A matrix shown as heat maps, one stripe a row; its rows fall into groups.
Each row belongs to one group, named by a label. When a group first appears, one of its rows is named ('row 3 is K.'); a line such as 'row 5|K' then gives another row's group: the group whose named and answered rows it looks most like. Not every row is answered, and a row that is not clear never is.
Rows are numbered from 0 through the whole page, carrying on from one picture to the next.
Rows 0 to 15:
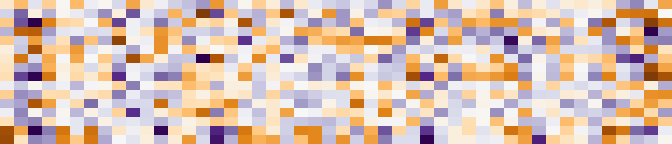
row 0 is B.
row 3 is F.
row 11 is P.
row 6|B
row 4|F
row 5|P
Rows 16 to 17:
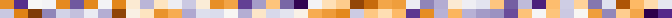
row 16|F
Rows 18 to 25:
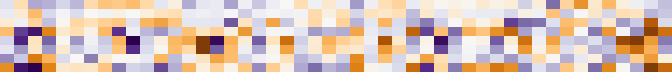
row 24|P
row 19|F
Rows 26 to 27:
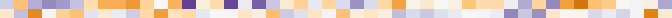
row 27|P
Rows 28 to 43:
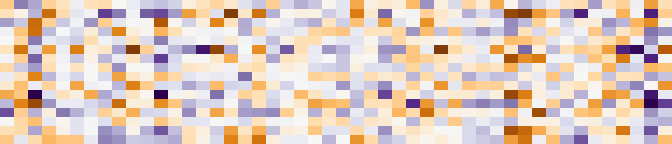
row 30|P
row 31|F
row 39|F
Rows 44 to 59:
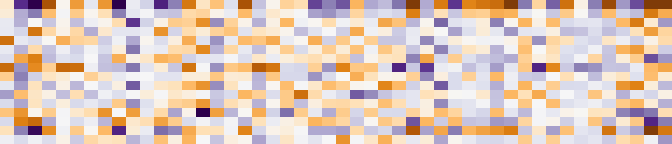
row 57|F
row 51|P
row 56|B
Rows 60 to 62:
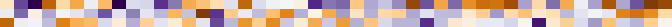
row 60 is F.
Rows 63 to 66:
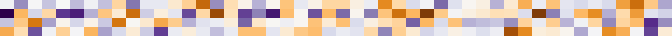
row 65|F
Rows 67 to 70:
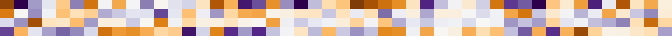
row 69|P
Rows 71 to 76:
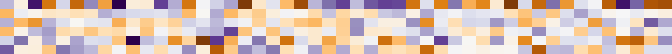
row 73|F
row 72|P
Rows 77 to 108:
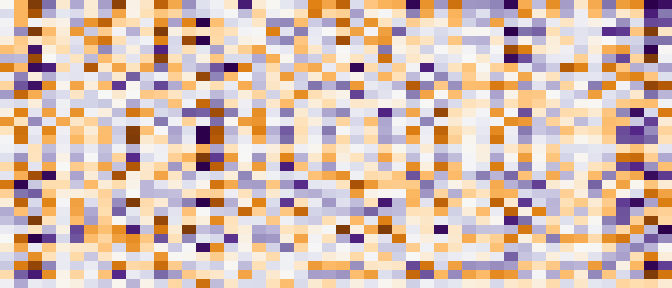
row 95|B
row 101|P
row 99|B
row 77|F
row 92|B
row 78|F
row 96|F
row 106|F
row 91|B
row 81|B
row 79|B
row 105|P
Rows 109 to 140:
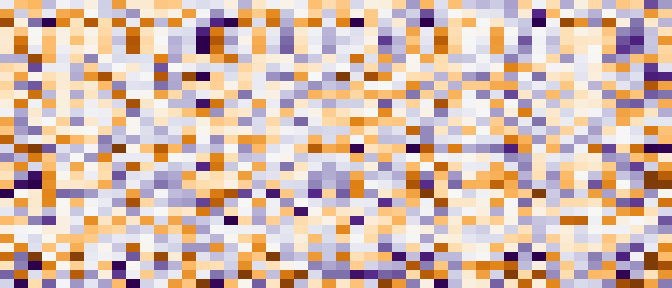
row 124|P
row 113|B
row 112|B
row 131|B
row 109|F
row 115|P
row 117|B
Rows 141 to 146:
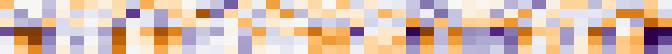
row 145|F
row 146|F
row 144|F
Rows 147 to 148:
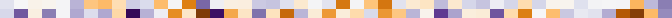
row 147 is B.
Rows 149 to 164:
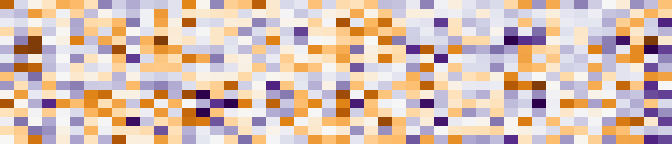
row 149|P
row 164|F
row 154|F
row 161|B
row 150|P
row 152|F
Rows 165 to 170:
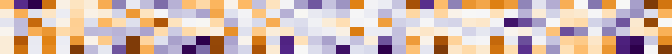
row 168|P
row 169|B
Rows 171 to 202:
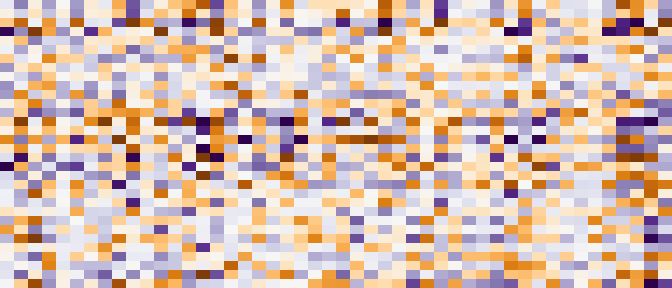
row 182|F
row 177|P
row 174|P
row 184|B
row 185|B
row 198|B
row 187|B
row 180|P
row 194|B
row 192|P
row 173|B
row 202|F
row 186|F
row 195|F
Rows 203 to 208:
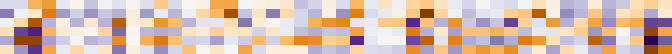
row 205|F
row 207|F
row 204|P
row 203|P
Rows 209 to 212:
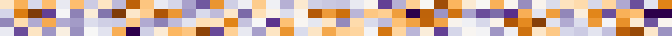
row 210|F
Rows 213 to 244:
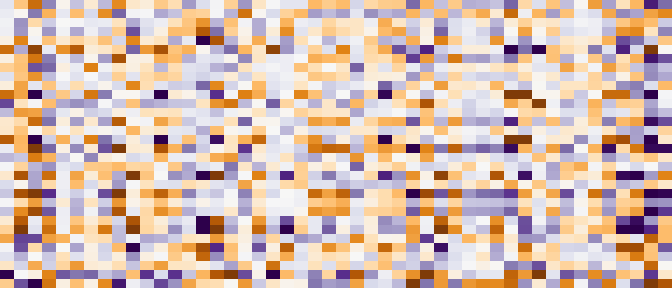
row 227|B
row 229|F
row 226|F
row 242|P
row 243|P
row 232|B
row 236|F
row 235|F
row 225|F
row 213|F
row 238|B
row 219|F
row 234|F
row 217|B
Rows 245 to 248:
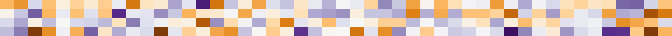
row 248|P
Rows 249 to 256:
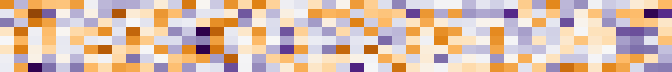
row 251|P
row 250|F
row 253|B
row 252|B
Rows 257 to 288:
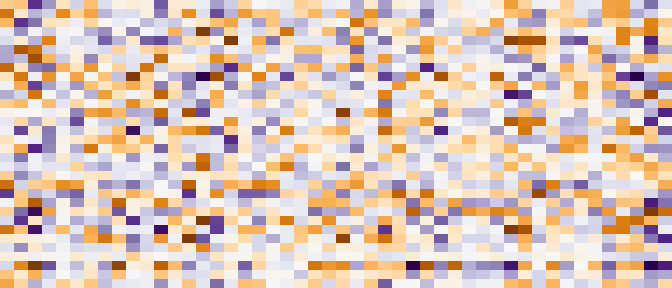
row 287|F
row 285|B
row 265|B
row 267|P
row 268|B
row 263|P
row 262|F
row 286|F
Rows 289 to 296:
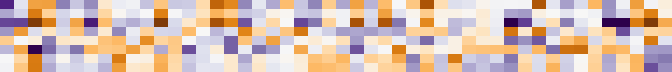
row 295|F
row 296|F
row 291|P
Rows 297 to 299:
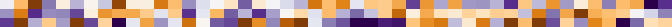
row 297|F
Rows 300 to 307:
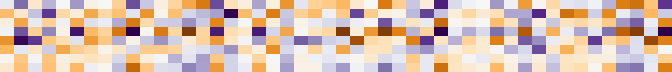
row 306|B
